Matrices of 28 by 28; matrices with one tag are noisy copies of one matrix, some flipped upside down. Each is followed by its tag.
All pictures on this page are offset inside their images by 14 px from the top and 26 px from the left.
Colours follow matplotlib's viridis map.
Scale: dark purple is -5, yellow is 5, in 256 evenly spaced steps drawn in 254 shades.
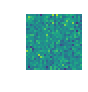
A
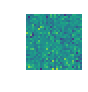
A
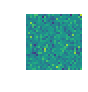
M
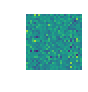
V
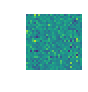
V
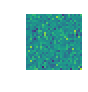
M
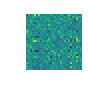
V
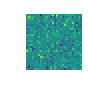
A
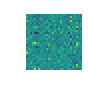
V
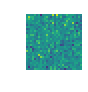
A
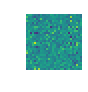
V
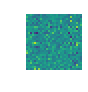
V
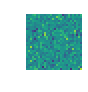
M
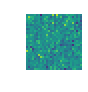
A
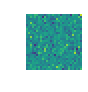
M
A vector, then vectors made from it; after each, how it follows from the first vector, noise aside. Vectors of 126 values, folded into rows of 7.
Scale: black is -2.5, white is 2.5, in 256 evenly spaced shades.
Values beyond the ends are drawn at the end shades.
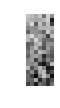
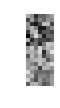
wrapped around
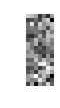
sign-scrambled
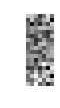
sign-scrambled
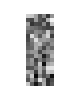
sign-scrambled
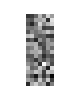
sign-scrambled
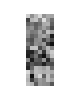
wrapped around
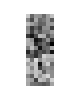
wrapped around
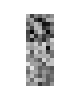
wrapped around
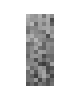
shrunk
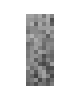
shrunk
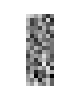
sign-scrambled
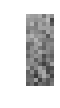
shrunk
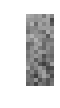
shrunk
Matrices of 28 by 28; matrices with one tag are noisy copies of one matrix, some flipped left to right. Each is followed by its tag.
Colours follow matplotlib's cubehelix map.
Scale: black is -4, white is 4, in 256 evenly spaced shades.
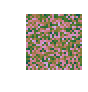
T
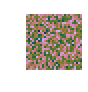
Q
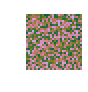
T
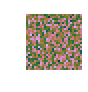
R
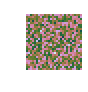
Q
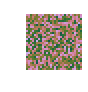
Q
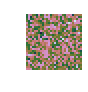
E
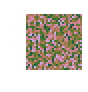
R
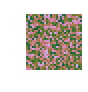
E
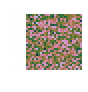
T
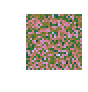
T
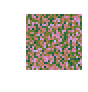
R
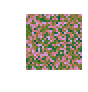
Q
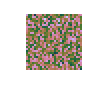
R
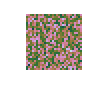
R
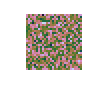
Q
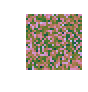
Q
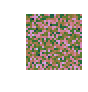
T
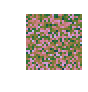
T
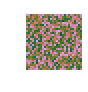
Q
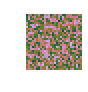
E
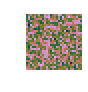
E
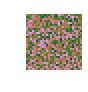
T
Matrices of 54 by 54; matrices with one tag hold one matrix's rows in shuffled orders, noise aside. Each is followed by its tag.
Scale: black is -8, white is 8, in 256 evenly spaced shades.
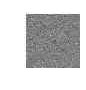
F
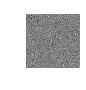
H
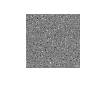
F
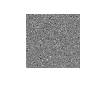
F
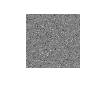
F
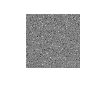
F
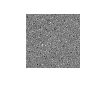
F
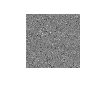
F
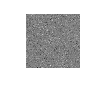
F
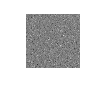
H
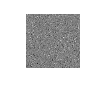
H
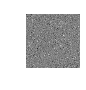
H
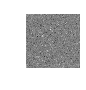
F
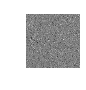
H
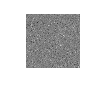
H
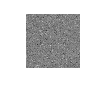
F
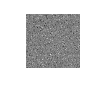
F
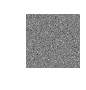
H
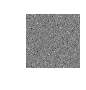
H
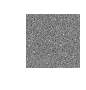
H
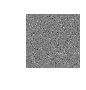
H
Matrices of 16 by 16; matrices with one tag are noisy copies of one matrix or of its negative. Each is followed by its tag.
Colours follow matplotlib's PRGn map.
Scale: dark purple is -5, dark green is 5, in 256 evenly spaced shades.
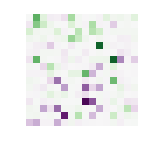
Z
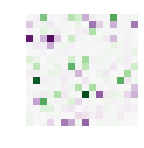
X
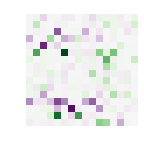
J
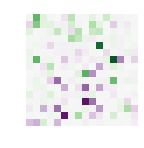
Z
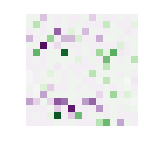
J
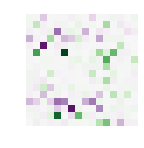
J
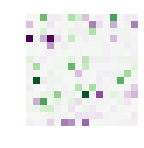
X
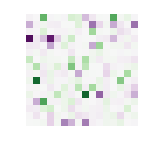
X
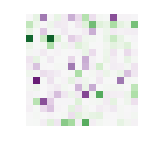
X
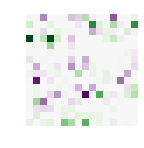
X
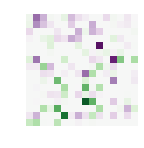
Z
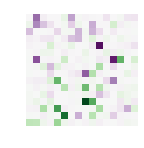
Z
